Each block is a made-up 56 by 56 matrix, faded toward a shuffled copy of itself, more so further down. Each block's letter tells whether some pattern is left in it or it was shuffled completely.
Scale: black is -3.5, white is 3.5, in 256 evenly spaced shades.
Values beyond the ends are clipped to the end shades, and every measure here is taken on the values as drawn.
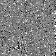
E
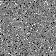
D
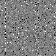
E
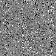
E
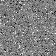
D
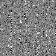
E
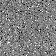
D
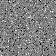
D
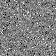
D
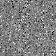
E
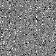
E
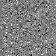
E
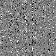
E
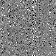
E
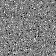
D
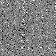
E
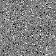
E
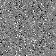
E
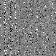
E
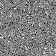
D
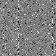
E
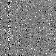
E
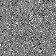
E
